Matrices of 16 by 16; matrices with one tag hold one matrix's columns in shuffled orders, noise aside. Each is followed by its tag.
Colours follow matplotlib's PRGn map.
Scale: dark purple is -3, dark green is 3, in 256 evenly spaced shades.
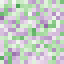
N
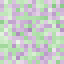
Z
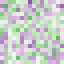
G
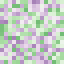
G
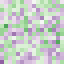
N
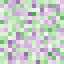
G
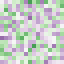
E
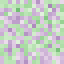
N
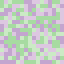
Z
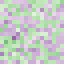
E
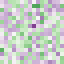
Z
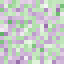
N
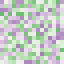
E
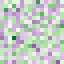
Z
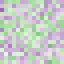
G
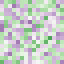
E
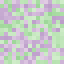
G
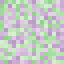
E
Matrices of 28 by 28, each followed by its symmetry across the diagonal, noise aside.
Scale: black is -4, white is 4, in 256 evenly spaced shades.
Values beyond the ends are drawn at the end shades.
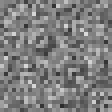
symmetric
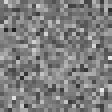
neither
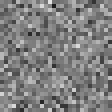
neither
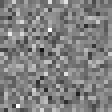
neither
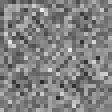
symmetric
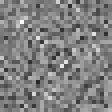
symmetric
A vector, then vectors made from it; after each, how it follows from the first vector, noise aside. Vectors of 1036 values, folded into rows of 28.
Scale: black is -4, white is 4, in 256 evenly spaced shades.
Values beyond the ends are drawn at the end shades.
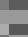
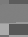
partly zeroed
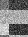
scaled up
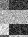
scaled up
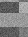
reversed
